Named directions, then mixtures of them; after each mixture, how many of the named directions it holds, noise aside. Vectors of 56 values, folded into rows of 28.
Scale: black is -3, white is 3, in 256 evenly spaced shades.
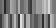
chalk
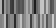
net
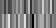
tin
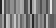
two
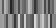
three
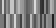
one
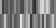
two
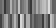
one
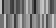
one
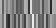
two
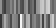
two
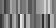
one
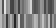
two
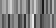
two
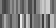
two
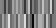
one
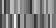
two
